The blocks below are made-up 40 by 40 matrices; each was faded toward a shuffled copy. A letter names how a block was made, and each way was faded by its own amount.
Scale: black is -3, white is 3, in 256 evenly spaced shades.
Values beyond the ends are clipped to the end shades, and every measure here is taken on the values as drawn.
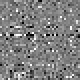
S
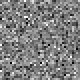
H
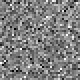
H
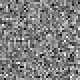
H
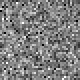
H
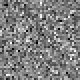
H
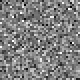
H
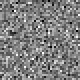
H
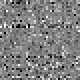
S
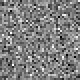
H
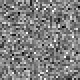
H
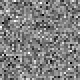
H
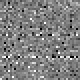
S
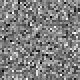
H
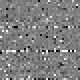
S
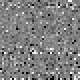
S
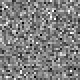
H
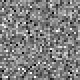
H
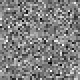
H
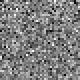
H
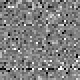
S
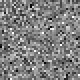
H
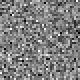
H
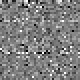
S
